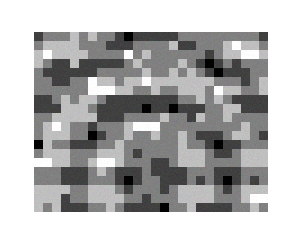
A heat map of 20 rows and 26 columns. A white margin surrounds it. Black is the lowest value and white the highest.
Stripes: horizontal, repeating 5 times. Average level on the scale: 50%. Odd rows or columns: none. Seam: none. Rings: centred on the bottom middle.
